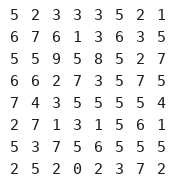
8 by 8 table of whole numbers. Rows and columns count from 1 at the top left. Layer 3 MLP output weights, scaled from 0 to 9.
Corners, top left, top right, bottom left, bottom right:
5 1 2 2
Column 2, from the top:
2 7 5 6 4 7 3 5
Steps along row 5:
down down up same same same down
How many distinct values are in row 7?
4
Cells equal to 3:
10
